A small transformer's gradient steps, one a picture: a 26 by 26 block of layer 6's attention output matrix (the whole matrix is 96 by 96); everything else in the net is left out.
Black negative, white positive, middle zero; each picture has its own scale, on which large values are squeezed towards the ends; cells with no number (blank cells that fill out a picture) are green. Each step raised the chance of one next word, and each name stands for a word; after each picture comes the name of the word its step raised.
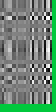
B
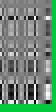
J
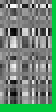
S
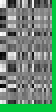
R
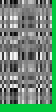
R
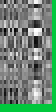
S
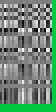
S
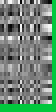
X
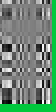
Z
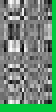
B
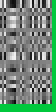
R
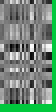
Z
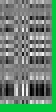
J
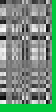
X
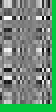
B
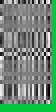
J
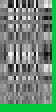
R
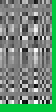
X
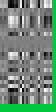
R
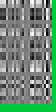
R
